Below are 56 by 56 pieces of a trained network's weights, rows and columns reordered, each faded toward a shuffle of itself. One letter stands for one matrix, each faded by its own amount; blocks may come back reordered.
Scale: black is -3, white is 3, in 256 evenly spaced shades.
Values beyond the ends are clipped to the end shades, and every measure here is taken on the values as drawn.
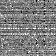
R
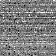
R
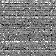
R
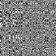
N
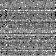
R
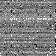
R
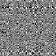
N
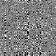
N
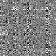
N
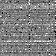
R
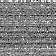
R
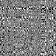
N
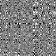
N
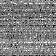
R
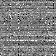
R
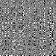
N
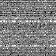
R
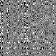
N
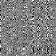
N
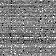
R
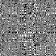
N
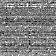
R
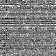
R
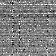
R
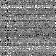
R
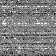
R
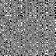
N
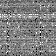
R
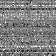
R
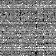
R
